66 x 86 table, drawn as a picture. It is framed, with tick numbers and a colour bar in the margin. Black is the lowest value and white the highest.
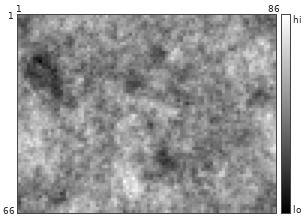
The ninth with the lowest average is the top left. The field is mottled with small blotches. There is no overall slope. No single row or column stands out from its neighbours. The histogram is bell-shaped.
